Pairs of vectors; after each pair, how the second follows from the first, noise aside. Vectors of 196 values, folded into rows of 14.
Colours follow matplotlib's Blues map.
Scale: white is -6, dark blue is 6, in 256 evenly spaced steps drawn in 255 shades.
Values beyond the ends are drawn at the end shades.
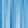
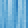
reversed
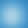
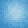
reversed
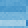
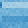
reversed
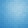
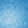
reversed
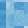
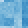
reversed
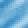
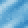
reversed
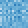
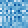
scaled up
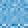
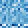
scaled up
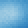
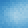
reversed
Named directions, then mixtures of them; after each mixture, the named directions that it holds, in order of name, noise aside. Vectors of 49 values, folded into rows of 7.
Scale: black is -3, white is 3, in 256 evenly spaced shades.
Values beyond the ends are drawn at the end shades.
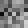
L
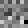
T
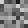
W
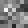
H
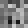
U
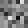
T, W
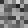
W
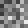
L, W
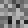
L, U, W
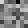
W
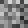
L, U, W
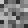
L, W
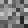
L, T, U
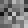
L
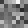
W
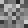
H, W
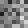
L, U, W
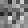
L, T, W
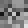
L
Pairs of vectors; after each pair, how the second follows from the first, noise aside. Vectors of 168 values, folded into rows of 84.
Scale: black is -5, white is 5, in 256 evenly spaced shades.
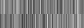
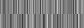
sign-scrambled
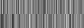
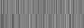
shrunk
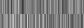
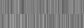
shrunk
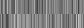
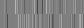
partly zeroed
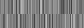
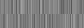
shrunk
